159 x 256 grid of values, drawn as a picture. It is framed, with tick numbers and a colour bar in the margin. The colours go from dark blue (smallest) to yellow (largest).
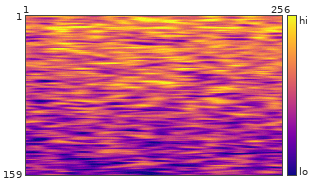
Streaks run across, left to right. The values follow a bell shape. The field climbs toward the top.
